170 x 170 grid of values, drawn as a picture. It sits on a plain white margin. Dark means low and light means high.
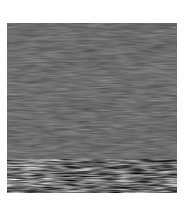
Slope: none. Seam: horizontal, 80% of the way down, the top part calmer. Histogram: heavy tails on both sides. Mirror symmetry: none.
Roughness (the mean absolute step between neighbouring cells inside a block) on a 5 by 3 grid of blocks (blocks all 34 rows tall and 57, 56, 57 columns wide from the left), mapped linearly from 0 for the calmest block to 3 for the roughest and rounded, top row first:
000 | 000 | 000 | 000 | 333
